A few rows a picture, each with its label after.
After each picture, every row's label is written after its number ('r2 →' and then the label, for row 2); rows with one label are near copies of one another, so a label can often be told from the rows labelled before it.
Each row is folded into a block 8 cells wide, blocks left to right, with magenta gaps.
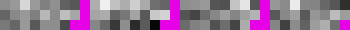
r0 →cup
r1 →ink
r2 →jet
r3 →cup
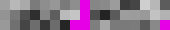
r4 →ink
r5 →jet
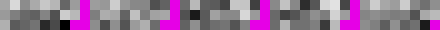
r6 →ink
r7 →cup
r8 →jet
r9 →jet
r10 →ink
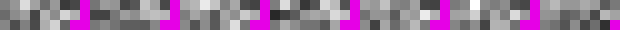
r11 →cup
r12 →jet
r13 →cup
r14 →jet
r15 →cup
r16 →cup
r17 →ink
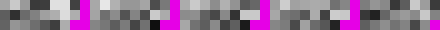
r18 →jet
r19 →ink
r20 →ink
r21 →ink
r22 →jet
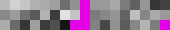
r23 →ink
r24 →cup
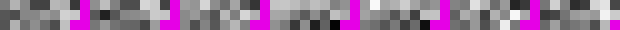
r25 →jet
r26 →jet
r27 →cup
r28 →ink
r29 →ink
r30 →cup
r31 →jet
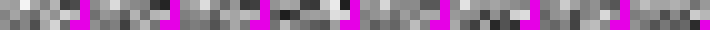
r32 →cup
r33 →cup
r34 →cup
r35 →jet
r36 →cup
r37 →ink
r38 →cup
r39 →ink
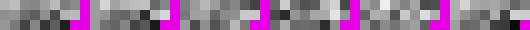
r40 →ink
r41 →ink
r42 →cup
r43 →jet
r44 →cup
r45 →ink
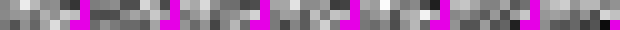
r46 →cup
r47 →jet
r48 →cup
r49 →cup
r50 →cup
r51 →ink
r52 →ink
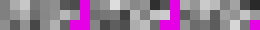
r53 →cup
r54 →cup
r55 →cup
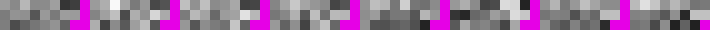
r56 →cup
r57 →cup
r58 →cup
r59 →cup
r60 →ink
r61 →jet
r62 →ink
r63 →ink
